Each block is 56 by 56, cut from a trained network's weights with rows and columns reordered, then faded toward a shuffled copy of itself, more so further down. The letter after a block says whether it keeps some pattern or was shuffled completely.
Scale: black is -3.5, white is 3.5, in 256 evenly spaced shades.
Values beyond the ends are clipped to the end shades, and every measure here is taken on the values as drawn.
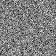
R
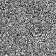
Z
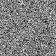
R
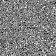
Z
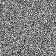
R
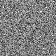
R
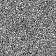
Z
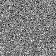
R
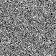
R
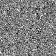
Z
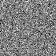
R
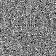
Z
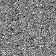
Z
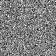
R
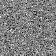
Z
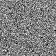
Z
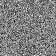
R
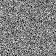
R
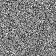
R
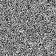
R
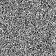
R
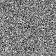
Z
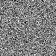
R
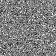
R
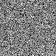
Z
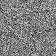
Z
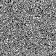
R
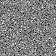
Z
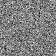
Z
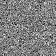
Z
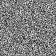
R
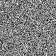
R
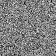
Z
